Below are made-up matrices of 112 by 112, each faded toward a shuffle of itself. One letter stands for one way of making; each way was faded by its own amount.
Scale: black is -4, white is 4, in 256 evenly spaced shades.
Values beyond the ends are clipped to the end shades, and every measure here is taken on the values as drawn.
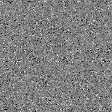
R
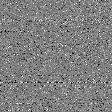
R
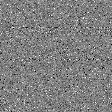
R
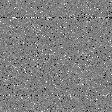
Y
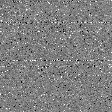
R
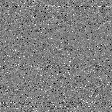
R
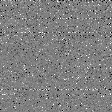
Y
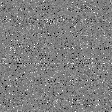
Y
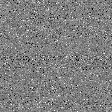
R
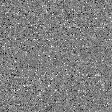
R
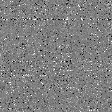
Y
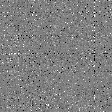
Y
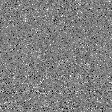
R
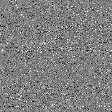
R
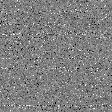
R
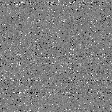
Y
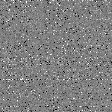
Y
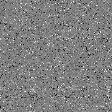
Y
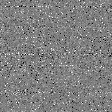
Y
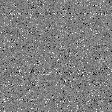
Y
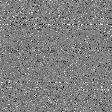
R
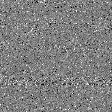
R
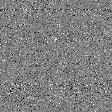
R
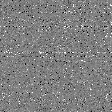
Y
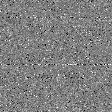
R
